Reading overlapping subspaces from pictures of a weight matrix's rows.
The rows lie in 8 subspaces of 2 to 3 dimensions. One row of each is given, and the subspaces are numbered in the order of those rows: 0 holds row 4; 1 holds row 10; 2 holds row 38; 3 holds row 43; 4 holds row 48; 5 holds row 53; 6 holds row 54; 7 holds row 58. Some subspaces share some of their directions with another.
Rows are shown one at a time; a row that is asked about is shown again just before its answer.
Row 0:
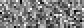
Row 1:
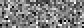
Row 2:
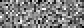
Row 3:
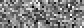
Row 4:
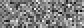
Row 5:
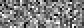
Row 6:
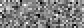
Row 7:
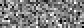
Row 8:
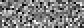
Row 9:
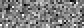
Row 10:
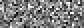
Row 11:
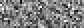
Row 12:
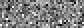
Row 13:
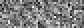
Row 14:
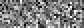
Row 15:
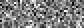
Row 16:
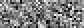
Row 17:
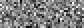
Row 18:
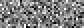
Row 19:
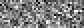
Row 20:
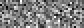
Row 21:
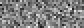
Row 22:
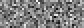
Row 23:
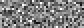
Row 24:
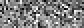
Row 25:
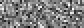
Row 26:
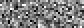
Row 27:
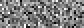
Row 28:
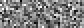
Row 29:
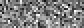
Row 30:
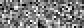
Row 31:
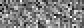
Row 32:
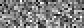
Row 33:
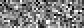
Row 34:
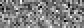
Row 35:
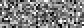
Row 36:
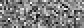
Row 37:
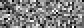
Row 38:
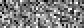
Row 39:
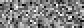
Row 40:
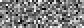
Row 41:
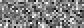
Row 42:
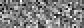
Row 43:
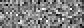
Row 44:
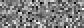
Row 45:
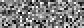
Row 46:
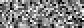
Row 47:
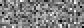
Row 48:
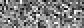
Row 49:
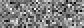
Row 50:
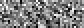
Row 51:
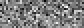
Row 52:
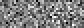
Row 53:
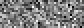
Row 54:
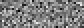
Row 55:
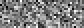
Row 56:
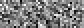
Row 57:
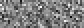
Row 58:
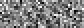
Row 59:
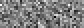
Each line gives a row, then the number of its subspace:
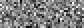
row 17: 5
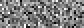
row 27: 0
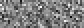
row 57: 1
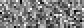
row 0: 7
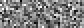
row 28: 6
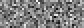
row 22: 1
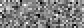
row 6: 2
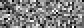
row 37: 4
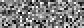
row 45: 6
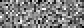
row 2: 3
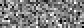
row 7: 2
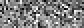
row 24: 4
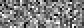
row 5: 1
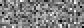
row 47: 2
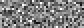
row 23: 6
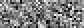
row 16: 0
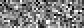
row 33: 0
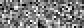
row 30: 7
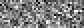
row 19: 0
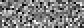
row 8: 6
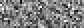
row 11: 1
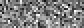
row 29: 4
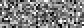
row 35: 2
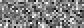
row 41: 2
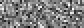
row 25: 1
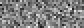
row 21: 1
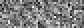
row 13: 5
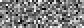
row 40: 3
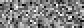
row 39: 7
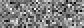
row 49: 0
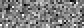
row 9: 2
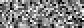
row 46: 7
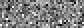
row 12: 2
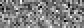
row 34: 1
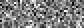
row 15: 5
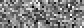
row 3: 5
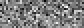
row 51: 4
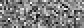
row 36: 4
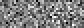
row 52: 1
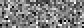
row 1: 2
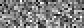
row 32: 6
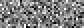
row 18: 0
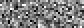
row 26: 7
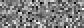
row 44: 6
